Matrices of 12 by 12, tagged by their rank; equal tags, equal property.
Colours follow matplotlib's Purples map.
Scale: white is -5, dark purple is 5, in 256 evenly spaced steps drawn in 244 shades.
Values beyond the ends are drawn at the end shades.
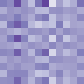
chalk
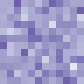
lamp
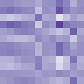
chalk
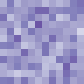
lamp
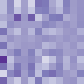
chalk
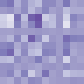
chalk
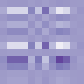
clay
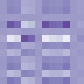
clay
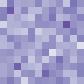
lamp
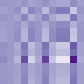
clay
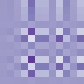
clay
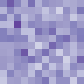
lamp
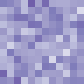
lamp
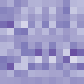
chalk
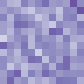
lamp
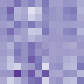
chalk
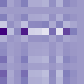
clay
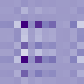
clay
